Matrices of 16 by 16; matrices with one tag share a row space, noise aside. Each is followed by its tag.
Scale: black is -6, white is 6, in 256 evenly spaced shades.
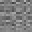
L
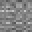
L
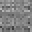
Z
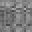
L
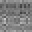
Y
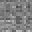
L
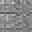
L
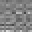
L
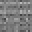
Y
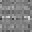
Z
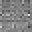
Z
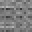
L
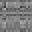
Y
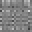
Z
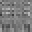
Z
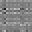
Y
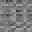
L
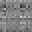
Y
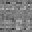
L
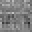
Z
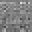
Y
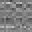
L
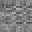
L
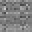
Y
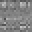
Y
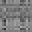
Y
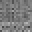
Z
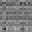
Y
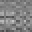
L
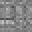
L
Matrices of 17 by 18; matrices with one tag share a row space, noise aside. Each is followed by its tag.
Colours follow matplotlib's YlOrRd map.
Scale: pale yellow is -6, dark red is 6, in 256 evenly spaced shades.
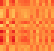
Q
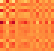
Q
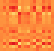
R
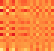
Q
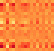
Q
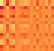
Q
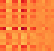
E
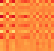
Q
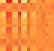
E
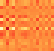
Q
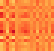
Q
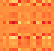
R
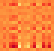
R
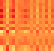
Q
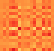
R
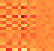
E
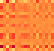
Q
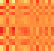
Q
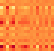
Q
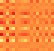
Q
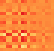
E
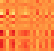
Q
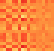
E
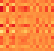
Q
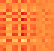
E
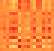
R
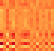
Q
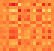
R
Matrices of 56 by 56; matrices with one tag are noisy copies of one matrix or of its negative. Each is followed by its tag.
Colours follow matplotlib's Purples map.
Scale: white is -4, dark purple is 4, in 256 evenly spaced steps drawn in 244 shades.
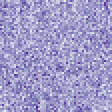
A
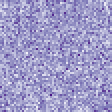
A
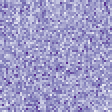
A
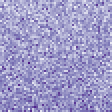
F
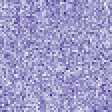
A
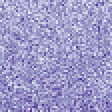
F
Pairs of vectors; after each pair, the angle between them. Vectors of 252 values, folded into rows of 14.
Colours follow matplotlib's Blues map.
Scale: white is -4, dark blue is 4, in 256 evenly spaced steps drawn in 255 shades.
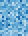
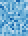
orthogonal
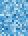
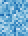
nearly opposite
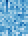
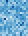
partly aligned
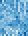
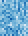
nearly opposite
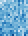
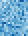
partly aligned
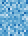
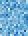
nearly opposite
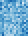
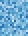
orthogonal
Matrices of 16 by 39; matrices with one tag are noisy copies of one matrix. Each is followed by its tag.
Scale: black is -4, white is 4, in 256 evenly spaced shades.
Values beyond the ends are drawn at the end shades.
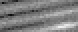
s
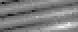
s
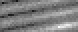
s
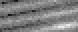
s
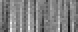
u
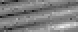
s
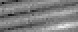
s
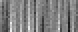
u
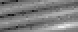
s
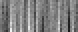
u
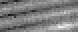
s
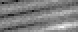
s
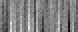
u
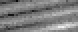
s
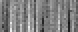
u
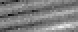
s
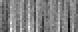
u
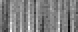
u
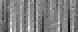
u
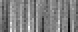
u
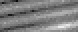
s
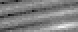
s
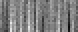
u
